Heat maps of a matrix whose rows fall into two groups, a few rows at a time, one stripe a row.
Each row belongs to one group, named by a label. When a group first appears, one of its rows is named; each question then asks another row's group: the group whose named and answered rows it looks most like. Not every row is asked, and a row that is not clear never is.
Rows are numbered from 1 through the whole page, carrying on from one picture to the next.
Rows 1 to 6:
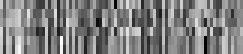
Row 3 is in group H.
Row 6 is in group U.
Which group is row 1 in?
U
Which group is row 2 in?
H
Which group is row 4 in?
U
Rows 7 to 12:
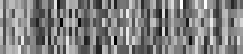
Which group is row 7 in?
H
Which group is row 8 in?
U
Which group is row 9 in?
H
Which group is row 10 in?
U
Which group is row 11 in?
U
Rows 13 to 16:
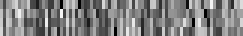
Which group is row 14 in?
U
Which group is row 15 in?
U
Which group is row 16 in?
U
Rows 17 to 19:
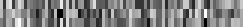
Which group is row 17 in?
U
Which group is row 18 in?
H
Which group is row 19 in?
H
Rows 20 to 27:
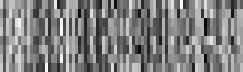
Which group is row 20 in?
H
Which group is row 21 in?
H
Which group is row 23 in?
U
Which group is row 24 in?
H
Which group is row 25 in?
H
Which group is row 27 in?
U
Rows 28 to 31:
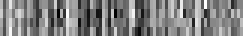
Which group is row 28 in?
H
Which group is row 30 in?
H
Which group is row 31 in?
H
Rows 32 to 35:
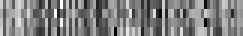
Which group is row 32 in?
U
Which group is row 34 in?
U
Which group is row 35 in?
U
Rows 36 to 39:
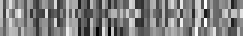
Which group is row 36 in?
H
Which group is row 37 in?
U
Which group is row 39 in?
H
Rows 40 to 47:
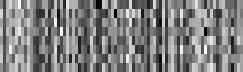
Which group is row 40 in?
H
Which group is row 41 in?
U
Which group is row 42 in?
H
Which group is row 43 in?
U
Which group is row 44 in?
H
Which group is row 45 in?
H
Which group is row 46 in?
U
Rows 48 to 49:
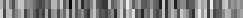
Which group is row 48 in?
U
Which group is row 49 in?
U
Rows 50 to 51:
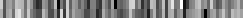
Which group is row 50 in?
H
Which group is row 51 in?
H
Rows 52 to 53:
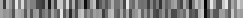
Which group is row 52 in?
U
